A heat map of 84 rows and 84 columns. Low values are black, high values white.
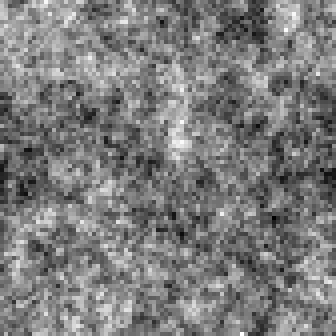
The values follow a bell shape. The field is mottled with small blotches. No single row or column stands out from its neighbours. The middle right is the ninth with the lowest average. No overall slope runs across the table. Overall the values sit about 50% of the way up the scale.
